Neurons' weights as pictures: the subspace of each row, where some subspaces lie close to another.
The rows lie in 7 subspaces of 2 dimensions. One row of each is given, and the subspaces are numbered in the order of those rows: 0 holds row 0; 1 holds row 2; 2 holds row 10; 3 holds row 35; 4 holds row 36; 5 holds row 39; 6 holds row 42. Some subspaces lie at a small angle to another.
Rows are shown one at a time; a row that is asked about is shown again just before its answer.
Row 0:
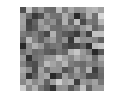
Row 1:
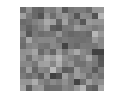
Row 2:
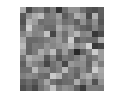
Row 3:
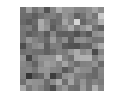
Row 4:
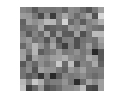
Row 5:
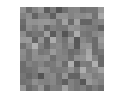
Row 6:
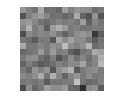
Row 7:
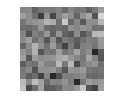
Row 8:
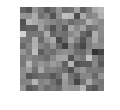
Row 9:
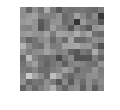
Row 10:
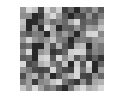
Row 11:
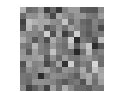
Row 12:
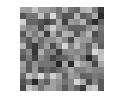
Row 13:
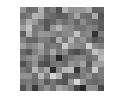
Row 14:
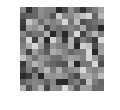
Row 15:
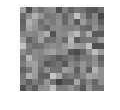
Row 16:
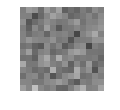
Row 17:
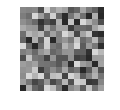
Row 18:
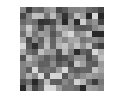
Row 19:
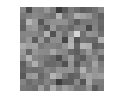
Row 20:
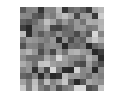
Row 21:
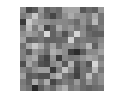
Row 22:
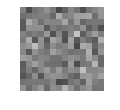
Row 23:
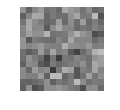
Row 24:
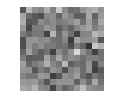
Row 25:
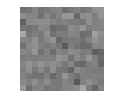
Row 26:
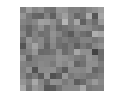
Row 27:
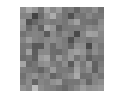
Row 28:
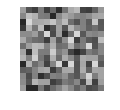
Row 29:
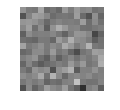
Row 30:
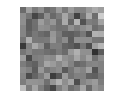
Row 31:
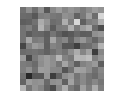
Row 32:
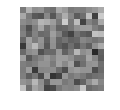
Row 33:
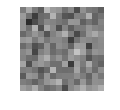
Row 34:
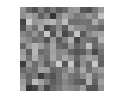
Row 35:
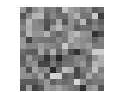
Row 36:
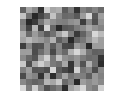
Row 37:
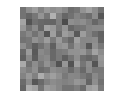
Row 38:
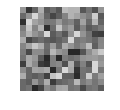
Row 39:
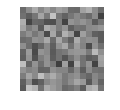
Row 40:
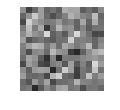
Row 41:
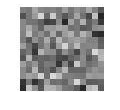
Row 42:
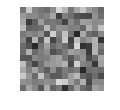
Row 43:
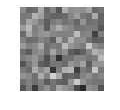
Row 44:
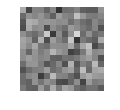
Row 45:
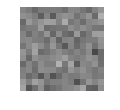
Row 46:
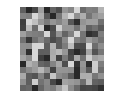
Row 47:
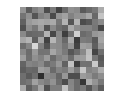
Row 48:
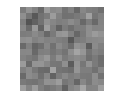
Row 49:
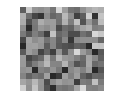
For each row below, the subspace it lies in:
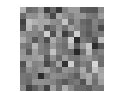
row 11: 1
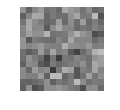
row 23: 3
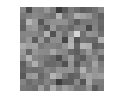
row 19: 6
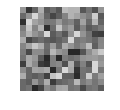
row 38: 3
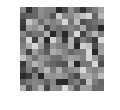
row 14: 6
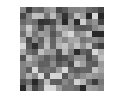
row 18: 1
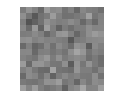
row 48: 4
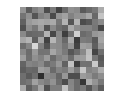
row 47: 0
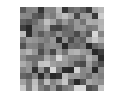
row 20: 2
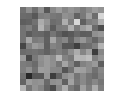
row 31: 6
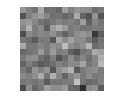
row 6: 4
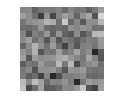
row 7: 5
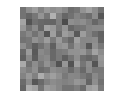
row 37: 5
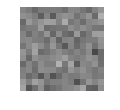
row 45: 5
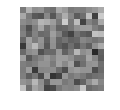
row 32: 1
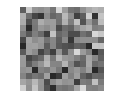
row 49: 1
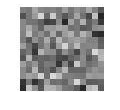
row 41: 5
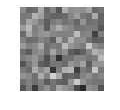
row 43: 2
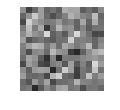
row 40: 3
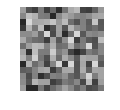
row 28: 5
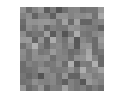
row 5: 0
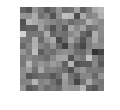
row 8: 4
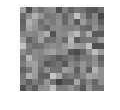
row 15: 0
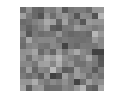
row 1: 3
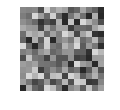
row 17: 0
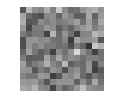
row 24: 1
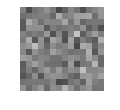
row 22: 6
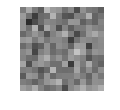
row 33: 4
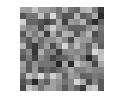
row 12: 3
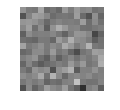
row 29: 4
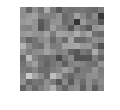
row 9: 6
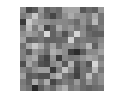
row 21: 3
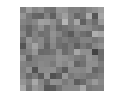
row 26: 1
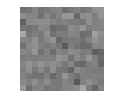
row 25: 4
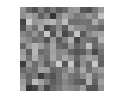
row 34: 5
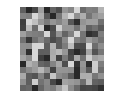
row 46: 2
